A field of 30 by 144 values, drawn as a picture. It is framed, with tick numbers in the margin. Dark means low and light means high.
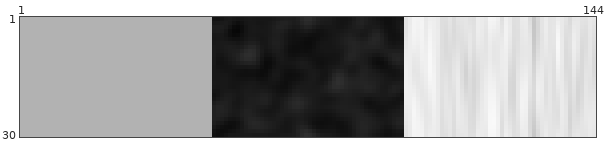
It is made of 1 by 3 panels. Panel 1,1: high, flat. Panel 1,2: very low, blotchy, faint in contrast. Panel 1,3: very high, streaked downward, faint in contrast.
